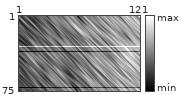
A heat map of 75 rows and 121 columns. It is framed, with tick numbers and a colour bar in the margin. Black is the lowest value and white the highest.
Average level on the scale: 50%. Slope: up to the right. Odd lines: rows 31, 36 and 72.
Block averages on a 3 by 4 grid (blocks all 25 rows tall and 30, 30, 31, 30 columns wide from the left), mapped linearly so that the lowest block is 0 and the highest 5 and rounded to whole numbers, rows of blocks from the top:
0 2 3 4
1 2 3 5
0 1 3 4
